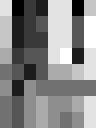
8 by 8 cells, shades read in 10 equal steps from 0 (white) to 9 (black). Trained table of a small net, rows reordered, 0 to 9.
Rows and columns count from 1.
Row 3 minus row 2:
0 0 0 1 0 0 0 0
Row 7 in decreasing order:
6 5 4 4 4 3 3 1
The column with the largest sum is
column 2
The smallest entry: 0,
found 3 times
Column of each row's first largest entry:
2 2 2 7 3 2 2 2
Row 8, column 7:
4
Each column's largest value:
5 9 8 8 5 5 9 5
